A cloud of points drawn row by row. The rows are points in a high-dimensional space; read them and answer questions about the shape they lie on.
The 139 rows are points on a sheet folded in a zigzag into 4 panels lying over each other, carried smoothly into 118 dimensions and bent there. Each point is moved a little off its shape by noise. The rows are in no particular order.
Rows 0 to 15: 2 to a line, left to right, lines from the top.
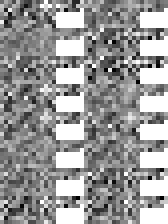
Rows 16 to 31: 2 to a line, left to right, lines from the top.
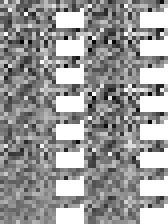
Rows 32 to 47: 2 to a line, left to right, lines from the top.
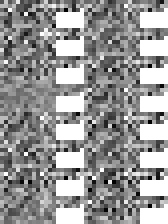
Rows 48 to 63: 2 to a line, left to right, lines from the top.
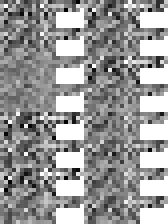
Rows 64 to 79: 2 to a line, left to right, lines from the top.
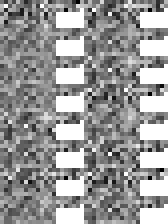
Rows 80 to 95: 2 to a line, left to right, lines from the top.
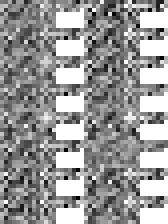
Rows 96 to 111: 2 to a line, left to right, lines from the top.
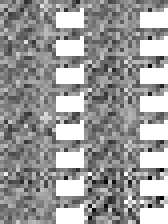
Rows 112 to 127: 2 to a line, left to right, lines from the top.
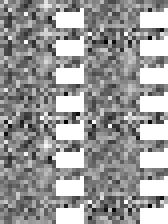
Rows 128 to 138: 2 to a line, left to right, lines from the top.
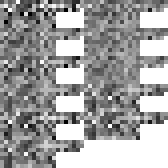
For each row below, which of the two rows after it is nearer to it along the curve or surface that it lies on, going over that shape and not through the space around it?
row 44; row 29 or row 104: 29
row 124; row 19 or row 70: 70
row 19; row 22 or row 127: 22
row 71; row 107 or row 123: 107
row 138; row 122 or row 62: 122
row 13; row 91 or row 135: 91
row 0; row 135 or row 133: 135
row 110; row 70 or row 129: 70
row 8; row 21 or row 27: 27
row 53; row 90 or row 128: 128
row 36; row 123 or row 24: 123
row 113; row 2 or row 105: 105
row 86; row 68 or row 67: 68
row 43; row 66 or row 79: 79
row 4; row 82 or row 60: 82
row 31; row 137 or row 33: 33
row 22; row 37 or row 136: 37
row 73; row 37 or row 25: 37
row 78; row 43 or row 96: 96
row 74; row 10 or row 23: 10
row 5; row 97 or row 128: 128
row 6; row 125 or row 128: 128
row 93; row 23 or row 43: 23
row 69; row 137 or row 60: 137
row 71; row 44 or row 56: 44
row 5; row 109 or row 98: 98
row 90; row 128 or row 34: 128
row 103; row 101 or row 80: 80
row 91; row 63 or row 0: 63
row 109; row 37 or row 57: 57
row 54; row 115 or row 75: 115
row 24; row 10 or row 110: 10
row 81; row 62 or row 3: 3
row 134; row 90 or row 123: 90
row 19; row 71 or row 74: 74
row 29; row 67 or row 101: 101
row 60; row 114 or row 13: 114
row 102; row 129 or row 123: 129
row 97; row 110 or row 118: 118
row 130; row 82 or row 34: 82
